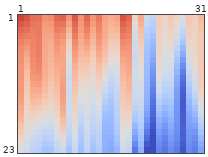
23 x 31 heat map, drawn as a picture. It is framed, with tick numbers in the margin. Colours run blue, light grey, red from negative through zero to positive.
The grain runs up and down. The halves do not mirror each other. The middle right is the roughest part. The field climbs toward the top left. The ninth with the lowest average is the bottom right. The ninth with the highest average is the top left.
